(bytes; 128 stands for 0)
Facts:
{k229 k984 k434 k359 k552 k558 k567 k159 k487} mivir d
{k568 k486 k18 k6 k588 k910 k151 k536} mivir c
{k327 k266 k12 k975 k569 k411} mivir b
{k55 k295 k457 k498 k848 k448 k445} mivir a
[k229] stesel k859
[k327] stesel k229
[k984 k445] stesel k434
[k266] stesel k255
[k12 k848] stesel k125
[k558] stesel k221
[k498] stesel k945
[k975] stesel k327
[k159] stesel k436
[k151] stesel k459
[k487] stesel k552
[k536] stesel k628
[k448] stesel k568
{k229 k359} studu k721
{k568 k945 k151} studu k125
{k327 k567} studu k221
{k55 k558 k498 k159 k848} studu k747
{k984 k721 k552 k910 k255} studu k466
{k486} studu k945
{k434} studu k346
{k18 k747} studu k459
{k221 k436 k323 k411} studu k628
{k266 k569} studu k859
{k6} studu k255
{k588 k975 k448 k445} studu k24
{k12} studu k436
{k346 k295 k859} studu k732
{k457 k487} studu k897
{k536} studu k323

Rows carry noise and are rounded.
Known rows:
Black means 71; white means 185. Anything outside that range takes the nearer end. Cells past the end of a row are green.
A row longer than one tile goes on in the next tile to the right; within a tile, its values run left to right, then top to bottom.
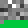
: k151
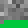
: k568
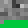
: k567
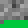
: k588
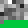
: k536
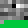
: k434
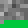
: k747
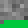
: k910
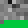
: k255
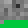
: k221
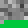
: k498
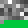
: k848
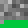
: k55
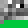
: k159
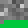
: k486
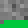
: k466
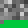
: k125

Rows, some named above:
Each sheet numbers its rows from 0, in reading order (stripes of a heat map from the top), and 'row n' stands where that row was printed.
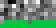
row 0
k327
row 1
k628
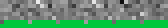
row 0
k552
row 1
k558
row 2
k221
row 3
k558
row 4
k255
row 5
k945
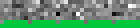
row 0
k569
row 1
k628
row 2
k12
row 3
k448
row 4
k984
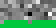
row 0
k498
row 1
k12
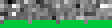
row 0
k229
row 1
k859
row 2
k487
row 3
k445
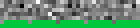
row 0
k266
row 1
k848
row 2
k436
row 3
k459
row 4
k975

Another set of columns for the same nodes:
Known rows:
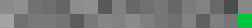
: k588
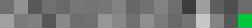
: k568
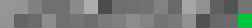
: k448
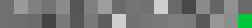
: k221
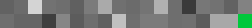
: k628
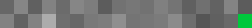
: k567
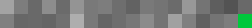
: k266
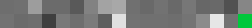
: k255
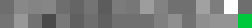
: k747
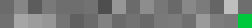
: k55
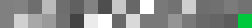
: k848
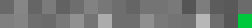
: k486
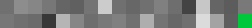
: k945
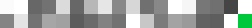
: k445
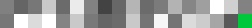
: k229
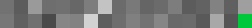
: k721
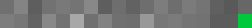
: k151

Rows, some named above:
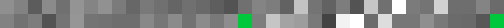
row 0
k569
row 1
k848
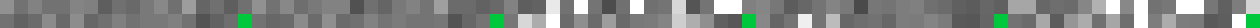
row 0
k536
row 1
k536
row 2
k327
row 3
k487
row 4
k984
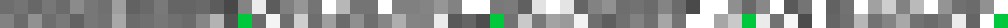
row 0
k552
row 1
k975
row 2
k859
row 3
k434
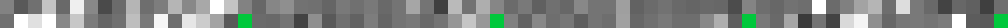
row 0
k229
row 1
k459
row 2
k552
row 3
k125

